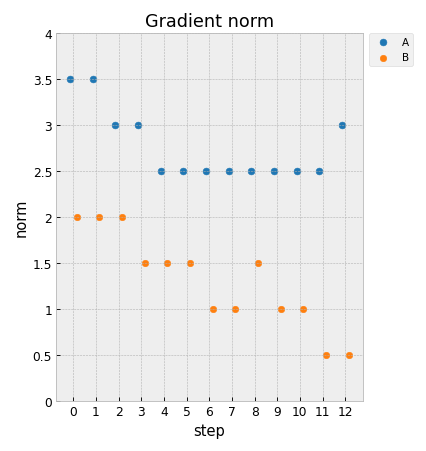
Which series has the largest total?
A
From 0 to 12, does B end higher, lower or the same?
lower
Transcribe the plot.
Title: Gradient norm
x-axis: step, ticks 0 1 2 3 4 5 6 7 8 9 10 11 12
y-axis: norm, ticks 0 0.5 1 1.5 2 2.5 3 3.5 4
Legend: A, B
Values:
A: 3.5 3.5 3 3 2.5 2.5 2.5 2.5 2.5 2.5 2.5 2.5 3
B: 2 2 2 1.5 1.5 1.5 1 1 1.5 1 1 0.5 0.5
